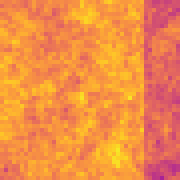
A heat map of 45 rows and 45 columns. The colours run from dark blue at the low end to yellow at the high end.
Grain: blotchy. Seam: vertical, 80% of the way across, the left part higher. Average level on the scale: 70%. Stripes: none.
